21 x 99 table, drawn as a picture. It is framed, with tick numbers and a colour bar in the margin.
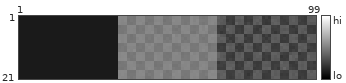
The table splits into one row of 3 panels. Panel 1,1: very low, flat. Panel 1,2: middling, checkered, faint in contrast. Panel 1,3: low, checkered.
